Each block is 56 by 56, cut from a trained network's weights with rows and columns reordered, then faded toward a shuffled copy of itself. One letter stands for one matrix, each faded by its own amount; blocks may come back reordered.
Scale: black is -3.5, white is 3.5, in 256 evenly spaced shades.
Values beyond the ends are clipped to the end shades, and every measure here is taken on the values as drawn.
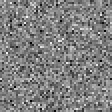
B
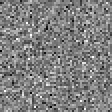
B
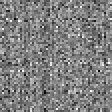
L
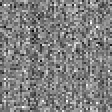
L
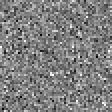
B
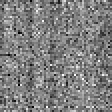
L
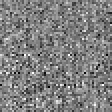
L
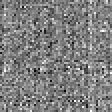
L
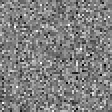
B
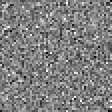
B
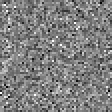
B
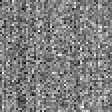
L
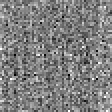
L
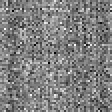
L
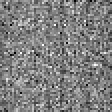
L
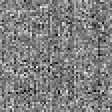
L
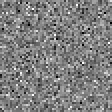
B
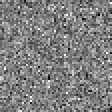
B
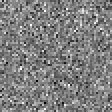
B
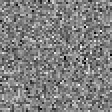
B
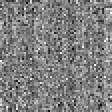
L
